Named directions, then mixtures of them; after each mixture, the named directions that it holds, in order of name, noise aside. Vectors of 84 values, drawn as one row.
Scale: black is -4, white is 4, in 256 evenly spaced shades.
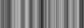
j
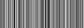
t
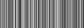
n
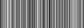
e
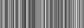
e, n, t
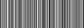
e, n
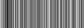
e, j, t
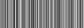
n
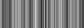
j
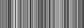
j, n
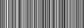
e, n, t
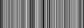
e, j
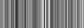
j, n, t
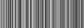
e, n, t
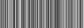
n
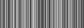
j, n, t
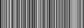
e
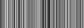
e, t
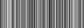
e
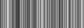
e, j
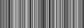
e, j, n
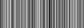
e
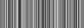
n, t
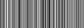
e, n, t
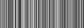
n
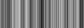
j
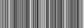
e, j, n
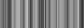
j
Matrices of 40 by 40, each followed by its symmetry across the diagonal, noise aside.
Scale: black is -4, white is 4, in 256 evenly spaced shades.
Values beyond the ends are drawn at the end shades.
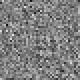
antisymmetric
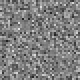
antisymmetric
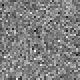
neither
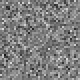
symmetric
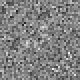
symmetric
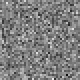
neither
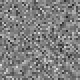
antisymmetric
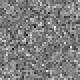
symmetric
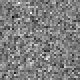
neither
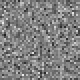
neither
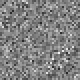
symmetric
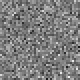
symmetric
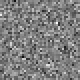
antisymmetric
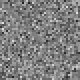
antisymmetric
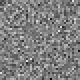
symmetric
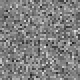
antisymmetric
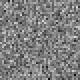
neither
